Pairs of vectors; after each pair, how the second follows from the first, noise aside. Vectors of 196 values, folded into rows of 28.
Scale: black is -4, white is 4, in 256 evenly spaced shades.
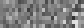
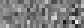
sign-scrambled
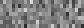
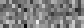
sign-scrambled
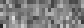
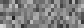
sign-scrambled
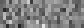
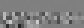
partly zeroed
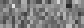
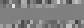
partly zeroed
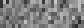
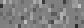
partly zeroed
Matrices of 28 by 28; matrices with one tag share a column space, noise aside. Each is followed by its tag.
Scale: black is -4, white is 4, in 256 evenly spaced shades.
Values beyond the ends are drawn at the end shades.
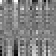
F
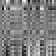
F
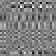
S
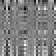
F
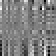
F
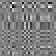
S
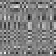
S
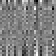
F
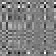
S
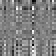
F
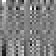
F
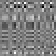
S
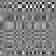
S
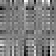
F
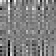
F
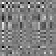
S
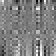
F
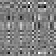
S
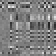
S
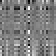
F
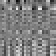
F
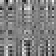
F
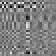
S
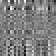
F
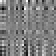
F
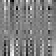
F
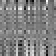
F
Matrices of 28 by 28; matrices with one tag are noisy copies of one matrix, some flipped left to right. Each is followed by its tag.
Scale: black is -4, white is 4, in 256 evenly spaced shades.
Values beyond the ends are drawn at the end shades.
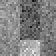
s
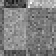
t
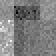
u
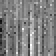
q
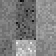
s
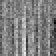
q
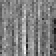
q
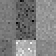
s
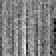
q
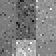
s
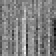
q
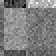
t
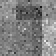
u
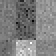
s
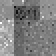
u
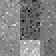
s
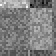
t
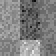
s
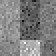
s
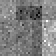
u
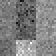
s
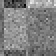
t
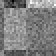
t
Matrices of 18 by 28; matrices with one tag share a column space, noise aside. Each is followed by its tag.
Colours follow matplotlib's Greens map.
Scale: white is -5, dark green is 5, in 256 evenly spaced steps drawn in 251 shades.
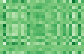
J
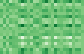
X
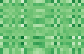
X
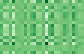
J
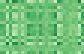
J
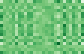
J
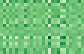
X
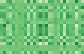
J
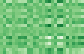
X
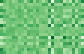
X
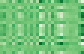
J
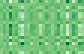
J
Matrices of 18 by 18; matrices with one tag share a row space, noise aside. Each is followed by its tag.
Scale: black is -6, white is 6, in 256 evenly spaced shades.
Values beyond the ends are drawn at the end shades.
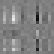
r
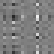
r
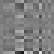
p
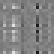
r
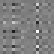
r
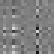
r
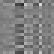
p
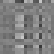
p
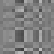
p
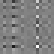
r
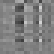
p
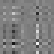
r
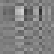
p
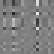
r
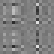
r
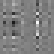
r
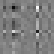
r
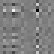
r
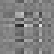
p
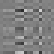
p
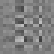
p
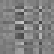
p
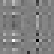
r
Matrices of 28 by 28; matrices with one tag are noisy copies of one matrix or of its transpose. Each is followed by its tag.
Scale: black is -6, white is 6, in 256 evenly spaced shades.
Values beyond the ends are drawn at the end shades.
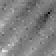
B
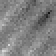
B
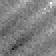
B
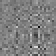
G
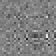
G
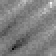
B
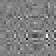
G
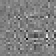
G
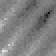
B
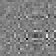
G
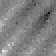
B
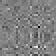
G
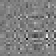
G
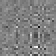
G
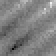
B
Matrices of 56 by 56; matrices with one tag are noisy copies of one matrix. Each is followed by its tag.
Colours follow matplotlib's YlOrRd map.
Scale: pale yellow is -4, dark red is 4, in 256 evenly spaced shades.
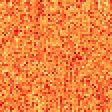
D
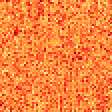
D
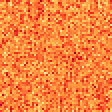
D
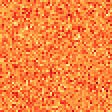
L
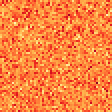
L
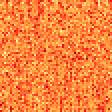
D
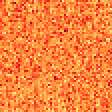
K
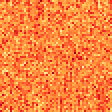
D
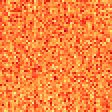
K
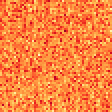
K
